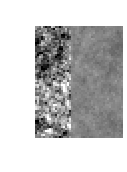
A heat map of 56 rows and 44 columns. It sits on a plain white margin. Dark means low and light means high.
Seam: vertical, 40% of the way across, the right part calmer. Grain: blotchy. Histogram: heavy tails on both sides. Ninth with the lowest average: top left. Mirror symmetry: none. Stripes: none.
